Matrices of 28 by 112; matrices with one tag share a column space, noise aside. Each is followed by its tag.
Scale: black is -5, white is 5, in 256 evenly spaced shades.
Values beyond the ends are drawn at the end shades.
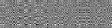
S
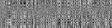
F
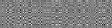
S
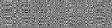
S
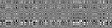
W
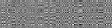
S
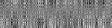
F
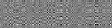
S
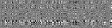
W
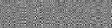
S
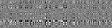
W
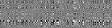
W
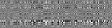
W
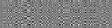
S
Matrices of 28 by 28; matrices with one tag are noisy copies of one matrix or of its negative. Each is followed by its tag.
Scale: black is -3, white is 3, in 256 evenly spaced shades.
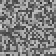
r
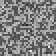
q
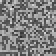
r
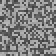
r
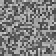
q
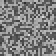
q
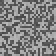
q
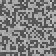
r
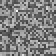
r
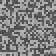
r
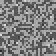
q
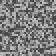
r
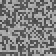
r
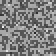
r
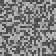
q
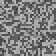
q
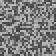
q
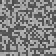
r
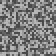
r
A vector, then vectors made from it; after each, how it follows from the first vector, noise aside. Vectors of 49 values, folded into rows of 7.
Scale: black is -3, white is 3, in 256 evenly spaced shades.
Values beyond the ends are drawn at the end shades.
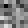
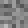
shrunk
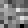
wrapped around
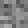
shrunk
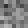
shrunk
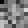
wrapped around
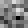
wrapped around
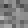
shrunk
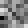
wrapped around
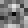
wrapped around
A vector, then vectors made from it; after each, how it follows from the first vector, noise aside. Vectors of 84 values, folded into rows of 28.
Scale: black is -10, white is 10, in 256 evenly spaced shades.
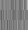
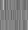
wrapped around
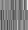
scaled up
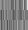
scaled up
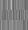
wrapped around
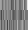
scaled up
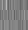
wrapped around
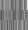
scaled up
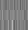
wrapped around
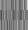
scaled up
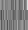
scaled up
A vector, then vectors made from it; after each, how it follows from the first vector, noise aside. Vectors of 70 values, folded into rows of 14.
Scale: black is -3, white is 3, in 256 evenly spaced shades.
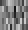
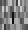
reversed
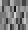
sign-scrambled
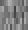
shrunk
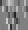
partly zeroed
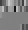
partly zeroed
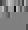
partly zeroed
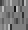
partly zeroed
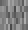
shrunk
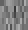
shrunk
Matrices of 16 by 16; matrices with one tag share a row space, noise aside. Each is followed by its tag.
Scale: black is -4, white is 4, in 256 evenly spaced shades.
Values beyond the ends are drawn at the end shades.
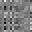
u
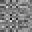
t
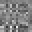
t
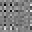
u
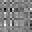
u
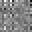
u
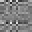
t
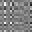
u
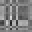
t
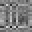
t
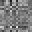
t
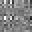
u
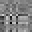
t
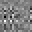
u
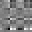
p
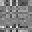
t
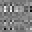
u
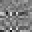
t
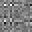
u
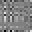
u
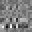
t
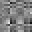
p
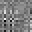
u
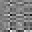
p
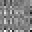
u
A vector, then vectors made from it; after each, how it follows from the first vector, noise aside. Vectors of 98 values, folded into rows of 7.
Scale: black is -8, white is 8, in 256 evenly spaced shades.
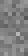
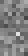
scaled up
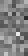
scaled up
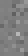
partly zeroed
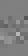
partly zeroed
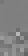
partly zeroed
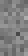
negated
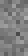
negated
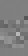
partly zeroed
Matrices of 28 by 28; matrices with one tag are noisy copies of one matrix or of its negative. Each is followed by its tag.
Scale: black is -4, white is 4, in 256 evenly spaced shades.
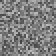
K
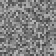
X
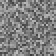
X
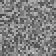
K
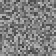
K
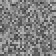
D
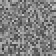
D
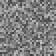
X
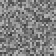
X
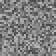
K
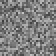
X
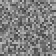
D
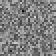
D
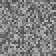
D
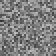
K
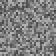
X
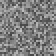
X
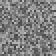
D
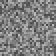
X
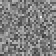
D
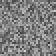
D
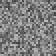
D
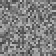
D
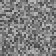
K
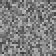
D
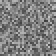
D
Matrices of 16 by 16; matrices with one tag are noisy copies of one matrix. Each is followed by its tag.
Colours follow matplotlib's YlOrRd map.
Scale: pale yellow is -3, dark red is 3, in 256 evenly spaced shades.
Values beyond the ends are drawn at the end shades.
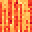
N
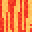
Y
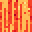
N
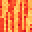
Y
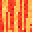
Y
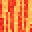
Y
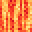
Y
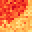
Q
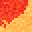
Q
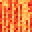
N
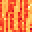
Y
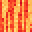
Y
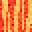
Y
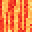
Y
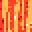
Y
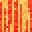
N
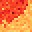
Q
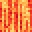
N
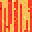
N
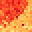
Q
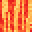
Y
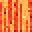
N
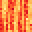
Y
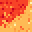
Q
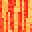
Y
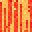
N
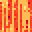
N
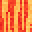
Y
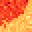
Q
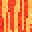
Y
